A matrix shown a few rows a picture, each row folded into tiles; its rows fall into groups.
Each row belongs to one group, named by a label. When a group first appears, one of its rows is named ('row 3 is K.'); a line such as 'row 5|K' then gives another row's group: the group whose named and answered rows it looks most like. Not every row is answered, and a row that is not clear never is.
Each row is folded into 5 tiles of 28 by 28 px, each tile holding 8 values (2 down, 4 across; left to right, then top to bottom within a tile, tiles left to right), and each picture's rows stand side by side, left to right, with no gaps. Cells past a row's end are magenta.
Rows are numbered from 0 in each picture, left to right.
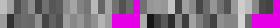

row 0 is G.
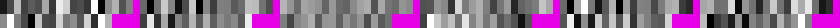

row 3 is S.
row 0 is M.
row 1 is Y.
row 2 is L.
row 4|Y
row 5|G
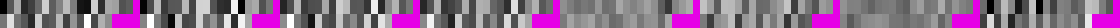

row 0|M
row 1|M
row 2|M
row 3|M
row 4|S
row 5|L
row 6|L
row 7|Y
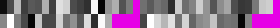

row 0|M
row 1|S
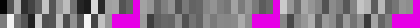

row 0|M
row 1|G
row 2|L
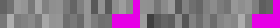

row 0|S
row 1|G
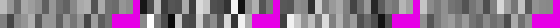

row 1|M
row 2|S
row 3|L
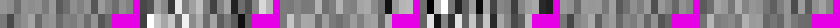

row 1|S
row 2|S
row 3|Y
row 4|L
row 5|S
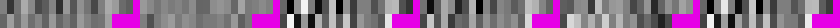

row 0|Y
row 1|L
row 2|Y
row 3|Y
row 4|S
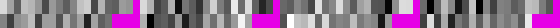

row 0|L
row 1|G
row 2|S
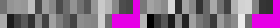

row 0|G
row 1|G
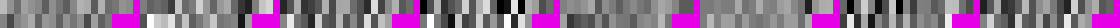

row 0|L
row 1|S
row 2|M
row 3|M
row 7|M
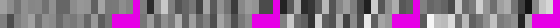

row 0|L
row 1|Y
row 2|M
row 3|S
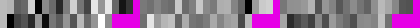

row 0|G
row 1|S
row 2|G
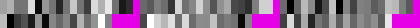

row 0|G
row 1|S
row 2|Y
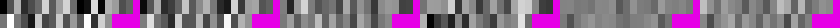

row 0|M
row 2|Y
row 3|G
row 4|L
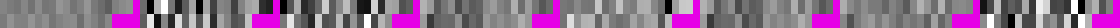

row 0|S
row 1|Y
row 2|M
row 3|G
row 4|S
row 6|L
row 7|M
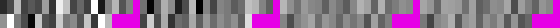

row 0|M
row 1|Y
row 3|L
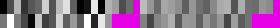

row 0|M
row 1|L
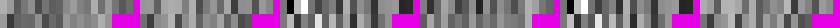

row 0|G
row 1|L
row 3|Y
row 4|Y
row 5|L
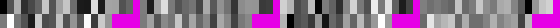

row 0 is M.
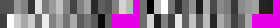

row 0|S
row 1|Y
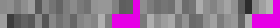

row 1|S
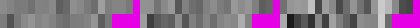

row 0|L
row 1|G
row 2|G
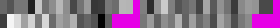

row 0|S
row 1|Y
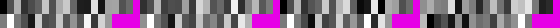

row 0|M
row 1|M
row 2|M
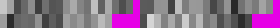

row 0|G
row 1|S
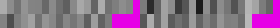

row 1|Y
